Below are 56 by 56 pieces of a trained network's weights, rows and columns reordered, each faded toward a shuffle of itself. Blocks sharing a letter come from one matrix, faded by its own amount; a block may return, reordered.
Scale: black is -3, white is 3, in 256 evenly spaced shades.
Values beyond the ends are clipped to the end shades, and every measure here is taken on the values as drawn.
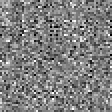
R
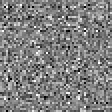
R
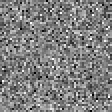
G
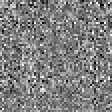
R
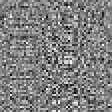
R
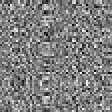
R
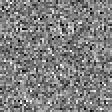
G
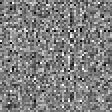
R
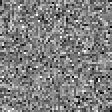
G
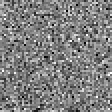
G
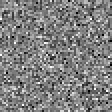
G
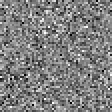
G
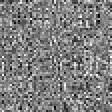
R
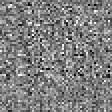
R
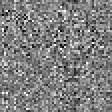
R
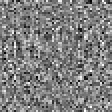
R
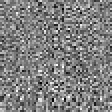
R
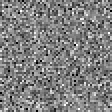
G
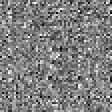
R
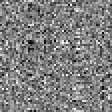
R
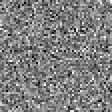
G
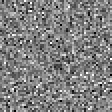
G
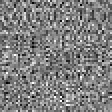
R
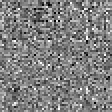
R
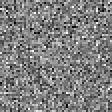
G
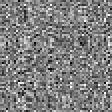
R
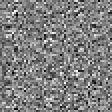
R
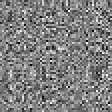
R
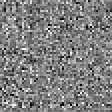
R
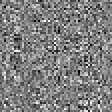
R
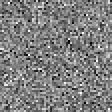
G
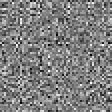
R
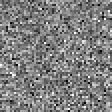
G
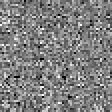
R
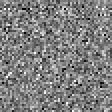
G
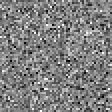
G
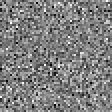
G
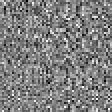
R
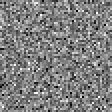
G
